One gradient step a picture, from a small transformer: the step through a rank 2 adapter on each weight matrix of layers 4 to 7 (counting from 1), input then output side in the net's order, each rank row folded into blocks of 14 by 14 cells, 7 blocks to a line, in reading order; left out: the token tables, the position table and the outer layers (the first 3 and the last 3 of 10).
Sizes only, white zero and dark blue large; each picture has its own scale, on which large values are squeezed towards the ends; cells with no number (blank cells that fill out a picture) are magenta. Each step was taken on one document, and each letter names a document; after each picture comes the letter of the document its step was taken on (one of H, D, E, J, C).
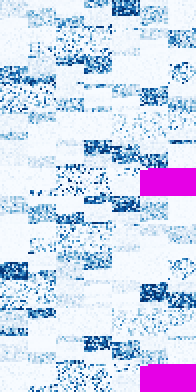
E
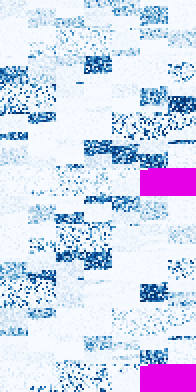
E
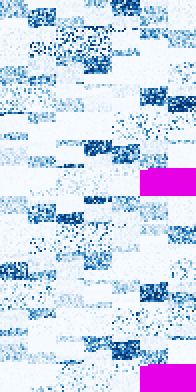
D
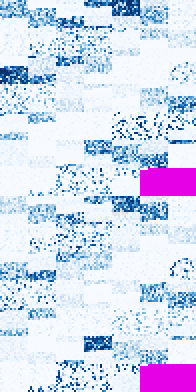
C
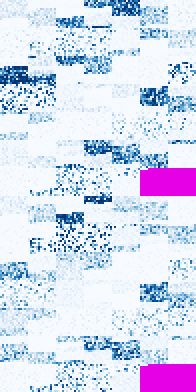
E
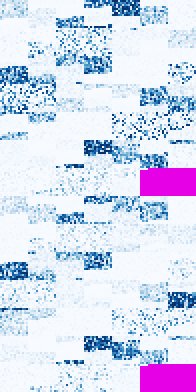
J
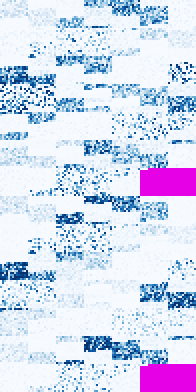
J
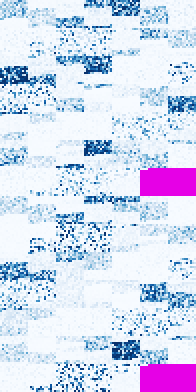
E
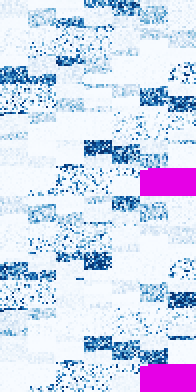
C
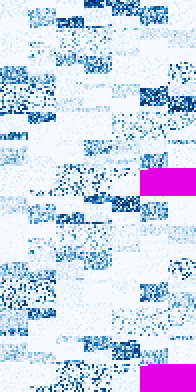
J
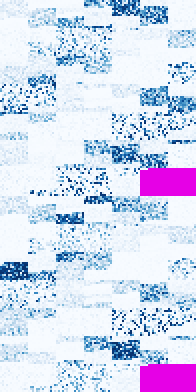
E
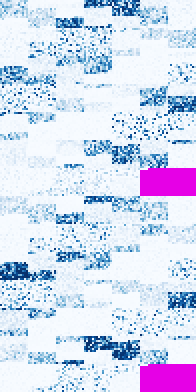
J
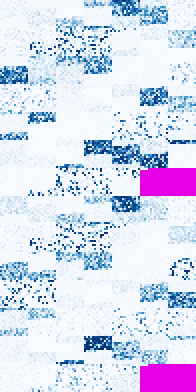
C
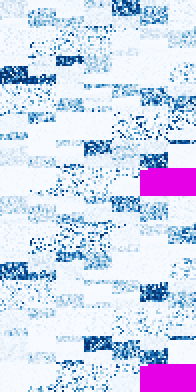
C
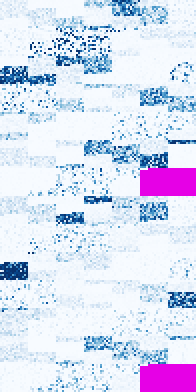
C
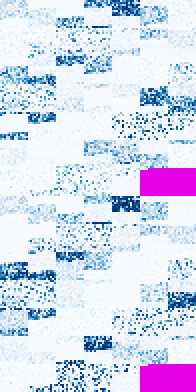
J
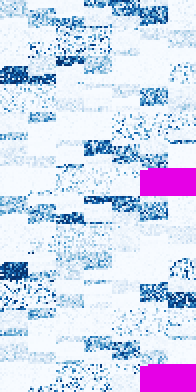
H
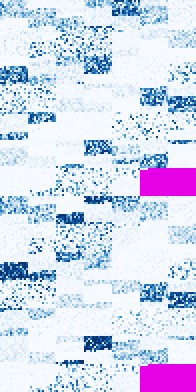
D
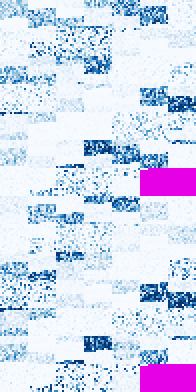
J
